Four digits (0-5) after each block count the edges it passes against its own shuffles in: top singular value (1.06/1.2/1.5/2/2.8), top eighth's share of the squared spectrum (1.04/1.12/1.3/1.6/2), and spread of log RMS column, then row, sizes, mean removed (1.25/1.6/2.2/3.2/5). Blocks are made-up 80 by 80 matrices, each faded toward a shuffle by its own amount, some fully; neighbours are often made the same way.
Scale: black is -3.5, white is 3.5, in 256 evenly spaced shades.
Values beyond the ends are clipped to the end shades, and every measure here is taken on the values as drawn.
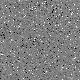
1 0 0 0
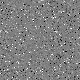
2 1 0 0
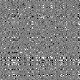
4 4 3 3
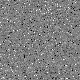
0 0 0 0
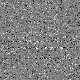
1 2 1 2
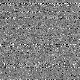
2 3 0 3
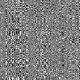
4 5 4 2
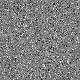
1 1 0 0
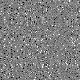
4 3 1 1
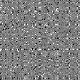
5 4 2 2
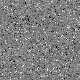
2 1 0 0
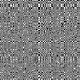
5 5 3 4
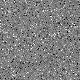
2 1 0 0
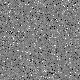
1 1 0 0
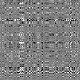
5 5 3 4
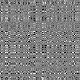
5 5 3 4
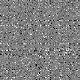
4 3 1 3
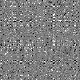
4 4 2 3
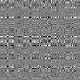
5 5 3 4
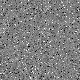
2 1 0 0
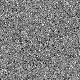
0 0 0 0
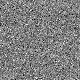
0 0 0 0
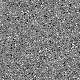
0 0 0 0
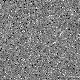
0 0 0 0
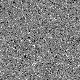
0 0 0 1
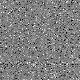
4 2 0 1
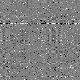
4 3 1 2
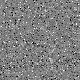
3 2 0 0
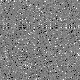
3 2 1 1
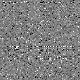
3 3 1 2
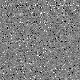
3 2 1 1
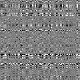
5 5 3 4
